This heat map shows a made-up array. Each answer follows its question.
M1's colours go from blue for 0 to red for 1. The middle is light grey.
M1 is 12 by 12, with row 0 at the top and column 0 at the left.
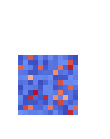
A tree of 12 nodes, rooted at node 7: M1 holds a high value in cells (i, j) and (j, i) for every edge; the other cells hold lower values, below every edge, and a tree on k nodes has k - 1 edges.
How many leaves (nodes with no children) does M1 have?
8
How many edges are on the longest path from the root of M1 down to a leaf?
4
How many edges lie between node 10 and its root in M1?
3
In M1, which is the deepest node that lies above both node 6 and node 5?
8
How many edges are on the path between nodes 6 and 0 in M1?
3
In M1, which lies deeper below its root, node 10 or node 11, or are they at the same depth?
node 11
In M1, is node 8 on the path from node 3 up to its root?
no
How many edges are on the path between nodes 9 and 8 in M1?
1
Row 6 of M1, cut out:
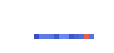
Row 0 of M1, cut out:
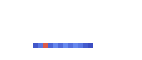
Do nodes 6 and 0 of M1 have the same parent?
no
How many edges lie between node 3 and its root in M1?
1
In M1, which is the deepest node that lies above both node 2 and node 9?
8
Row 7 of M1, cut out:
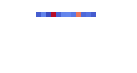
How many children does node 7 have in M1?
2
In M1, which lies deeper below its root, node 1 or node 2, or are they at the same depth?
node 1
